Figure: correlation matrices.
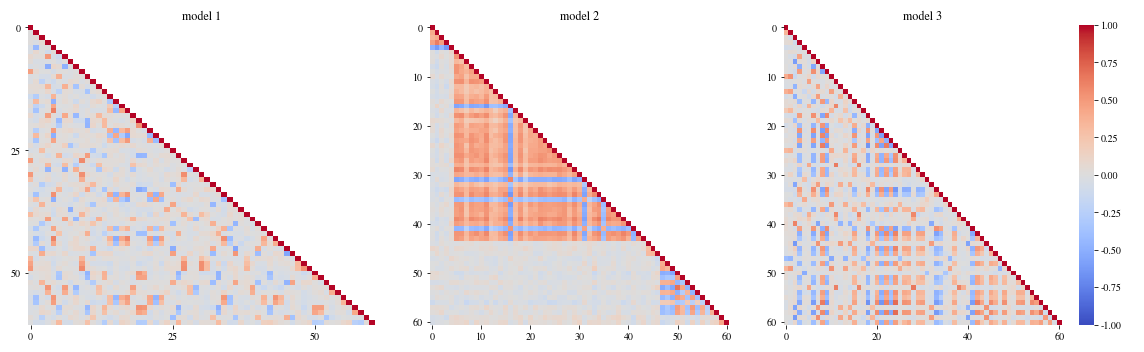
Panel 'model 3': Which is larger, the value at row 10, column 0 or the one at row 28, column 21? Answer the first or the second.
the first
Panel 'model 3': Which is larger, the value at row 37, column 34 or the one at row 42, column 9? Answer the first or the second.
the first
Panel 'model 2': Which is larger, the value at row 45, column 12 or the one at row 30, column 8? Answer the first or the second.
the second
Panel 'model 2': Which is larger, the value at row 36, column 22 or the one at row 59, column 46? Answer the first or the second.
the first
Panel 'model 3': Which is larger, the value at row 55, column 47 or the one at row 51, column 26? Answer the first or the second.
the second
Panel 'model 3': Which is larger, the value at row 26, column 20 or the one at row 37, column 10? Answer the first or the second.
the first
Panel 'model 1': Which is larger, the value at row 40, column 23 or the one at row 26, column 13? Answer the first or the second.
the first
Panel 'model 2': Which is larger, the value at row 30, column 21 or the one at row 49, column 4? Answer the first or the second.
the first
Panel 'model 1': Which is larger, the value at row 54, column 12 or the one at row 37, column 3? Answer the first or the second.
the first
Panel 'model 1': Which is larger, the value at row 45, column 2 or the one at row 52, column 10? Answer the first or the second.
the second
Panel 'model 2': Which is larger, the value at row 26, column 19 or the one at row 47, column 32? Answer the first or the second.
the first
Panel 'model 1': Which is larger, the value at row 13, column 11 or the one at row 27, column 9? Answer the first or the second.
the second
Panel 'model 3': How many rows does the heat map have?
61
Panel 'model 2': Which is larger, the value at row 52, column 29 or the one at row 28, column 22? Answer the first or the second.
the second
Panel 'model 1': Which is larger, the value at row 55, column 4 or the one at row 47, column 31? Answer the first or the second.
the first
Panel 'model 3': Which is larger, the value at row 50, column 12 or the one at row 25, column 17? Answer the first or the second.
the second
